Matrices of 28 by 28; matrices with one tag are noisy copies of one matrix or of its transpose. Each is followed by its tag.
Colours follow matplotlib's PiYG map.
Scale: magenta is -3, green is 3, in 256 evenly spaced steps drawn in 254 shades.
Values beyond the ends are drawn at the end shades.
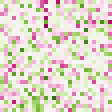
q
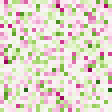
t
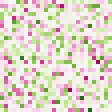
t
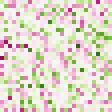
q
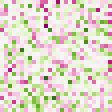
q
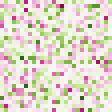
t
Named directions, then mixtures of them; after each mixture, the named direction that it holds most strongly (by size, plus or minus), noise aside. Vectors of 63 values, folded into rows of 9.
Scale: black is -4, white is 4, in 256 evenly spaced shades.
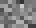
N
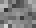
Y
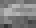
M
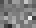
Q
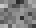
Y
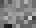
Q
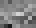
M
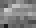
M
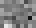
Q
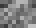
Y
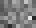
Q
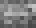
M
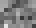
Y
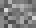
Y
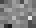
Q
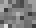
Y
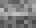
M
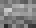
M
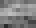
M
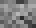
N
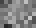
Q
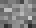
N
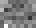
Y
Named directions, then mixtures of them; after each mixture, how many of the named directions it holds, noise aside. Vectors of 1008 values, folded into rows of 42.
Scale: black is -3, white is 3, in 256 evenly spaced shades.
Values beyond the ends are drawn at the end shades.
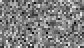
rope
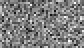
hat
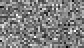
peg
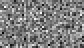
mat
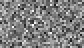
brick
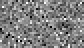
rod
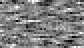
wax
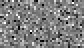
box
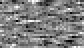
one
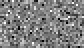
one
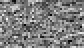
three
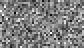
three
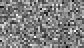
one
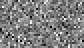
one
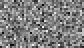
two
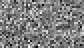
two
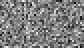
two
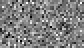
one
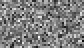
three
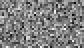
three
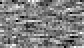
one
